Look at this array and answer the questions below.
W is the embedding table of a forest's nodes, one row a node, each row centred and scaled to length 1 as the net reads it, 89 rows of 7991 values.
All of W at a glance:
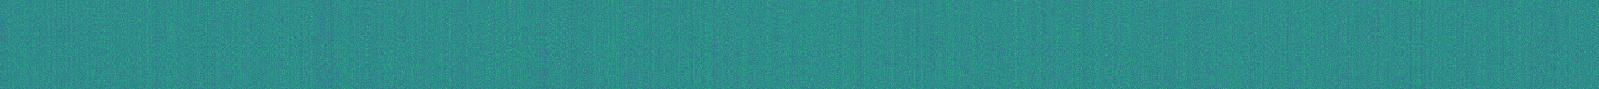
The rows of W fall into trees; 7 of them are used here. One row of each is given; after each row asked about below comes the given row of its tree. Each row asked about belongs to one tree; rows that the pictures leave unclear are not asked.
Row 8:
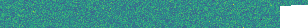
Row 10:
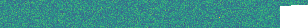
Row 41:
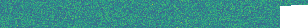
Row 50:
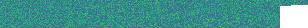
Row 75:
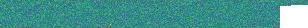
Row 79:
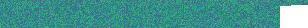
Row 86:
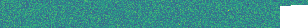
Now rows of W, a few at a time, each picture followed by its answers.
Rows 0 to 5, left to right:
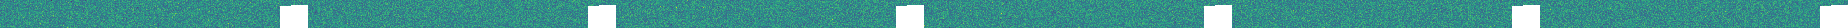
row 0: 50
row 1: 41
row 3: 41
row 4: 86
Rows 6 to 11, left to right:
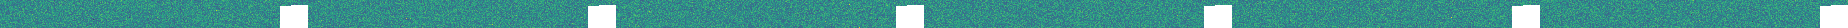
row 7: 79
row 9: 86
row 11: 86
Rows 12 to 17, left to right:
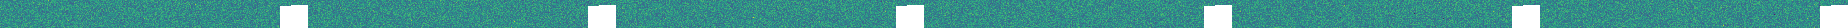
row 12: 10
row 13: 41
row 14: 86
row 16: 79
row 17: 10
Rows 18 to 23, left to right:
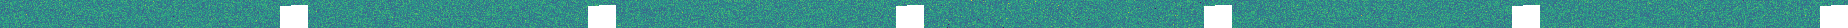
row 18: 41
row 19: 79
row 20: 41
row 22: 41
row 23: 10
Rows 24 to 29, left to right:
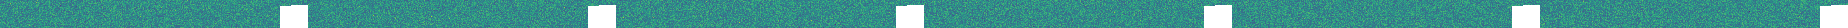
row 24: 79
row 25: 79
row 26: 10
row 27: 41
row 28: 79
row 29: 41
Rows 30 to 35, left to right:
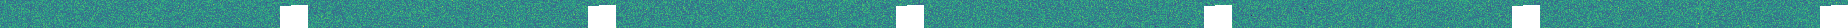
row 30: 10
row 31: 41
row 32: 79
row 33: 86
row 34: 79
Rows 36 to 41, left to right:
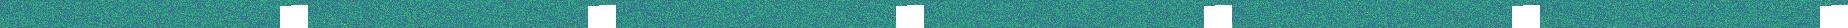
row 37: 41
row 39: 10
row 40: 79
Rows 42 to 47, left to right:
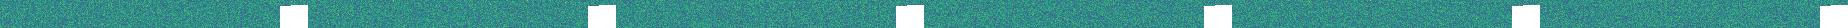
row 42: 50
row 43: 86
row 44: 10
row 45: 75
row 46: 75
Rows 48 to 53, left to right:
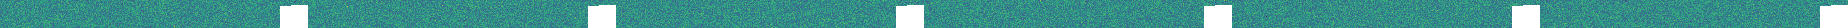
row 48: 10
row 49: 86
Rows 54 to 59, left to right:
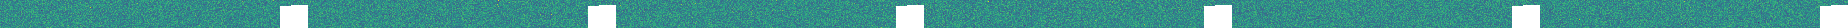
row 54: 10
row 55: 10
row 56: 75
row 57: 86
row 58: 41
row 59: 79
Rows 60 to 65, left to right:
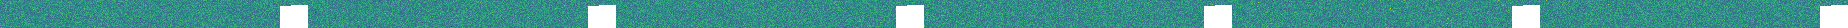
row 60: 41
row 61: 86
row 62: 10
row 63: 8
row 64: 8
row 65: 79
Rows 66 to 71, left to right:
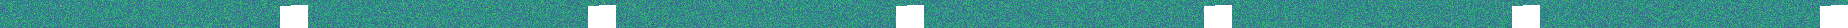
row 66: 41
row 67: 79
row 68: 79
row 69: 10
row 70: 86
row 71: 86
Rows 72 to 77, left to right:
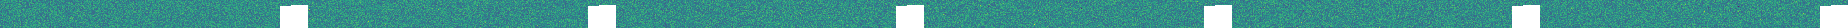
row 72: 86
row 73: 10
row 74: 86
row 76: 10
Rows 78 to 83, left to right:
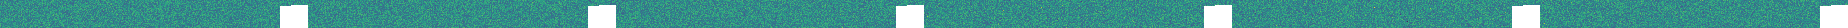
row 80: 41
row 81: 50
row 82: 79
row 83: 75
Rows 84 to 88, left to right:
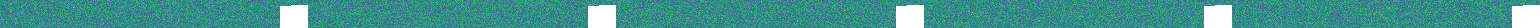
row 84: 41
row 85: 79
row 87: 86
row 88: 10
